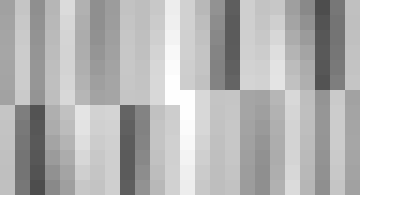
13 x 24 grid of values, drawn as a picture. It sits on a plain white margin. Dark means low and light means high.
Grain: streaks running down. Slope: none. Ninth with the highest average: centre. Symmetry: a half turn. Average level on the scale: 70%.
